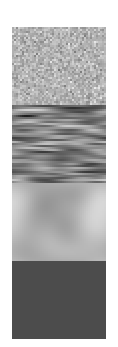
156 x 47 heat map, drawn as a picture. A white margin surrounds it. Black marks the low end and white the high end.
The table splits into 4 rows of 1 panel. Panel 1,1: high, fine-grained. Panel 2,1: middling, streaked across, strong in contrast. Panel 3,1: high, smooth. Panel 4,1: low, flat.
